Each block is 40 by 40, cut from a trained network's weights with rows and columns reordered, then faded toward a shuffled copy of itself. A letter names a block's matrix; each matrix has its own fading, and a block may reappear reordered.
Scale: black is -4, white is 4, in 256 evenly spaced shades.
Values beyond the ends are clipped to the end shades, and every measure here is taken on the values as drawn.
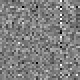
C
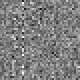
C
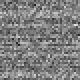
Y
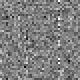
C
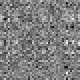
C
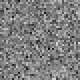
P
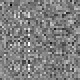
C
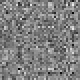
C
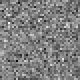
P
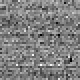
Y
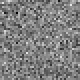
P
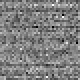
Y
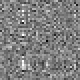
C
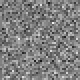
P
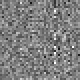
C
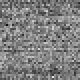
Y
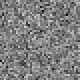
P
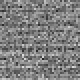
Y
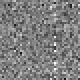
C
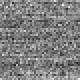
Y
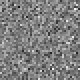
P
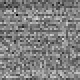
Y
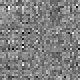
C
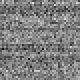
Y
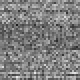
Y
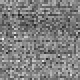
Y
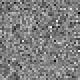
P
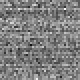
Y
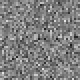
P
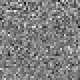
P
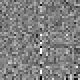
C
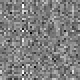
C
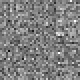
C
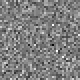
P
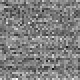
Y
